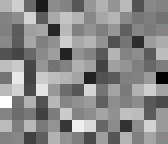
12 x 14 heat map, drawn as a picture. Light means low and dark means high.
Histogram: bell-shaped. Slope: none. Mirror symmetry: none. Odd rows or columns: none.
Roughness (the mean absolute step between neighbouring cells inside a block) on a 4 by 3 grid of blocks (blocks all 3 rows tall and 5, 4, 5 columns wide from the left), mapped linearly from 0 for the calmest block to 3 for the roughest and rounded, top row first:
200 | 111 | 321 | 132
